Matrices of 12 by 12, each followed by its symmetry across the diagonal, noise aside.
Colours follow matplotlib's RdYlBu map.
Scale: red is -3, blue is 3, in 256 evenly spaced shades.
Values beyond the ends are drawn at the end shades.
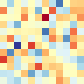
antisymmetric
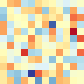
antisymmetric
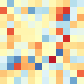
antisymmetric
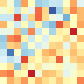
symmetric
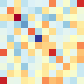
symmetric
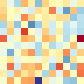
antisymmetric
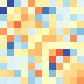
symmetric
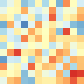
symmetric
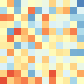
antisymmetric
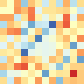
symmetric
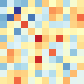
symmetric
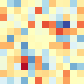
antisymmetric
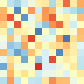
antisymmetric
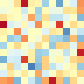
symmetric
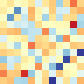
symmetric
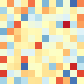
antisymmetric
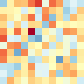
symmetric
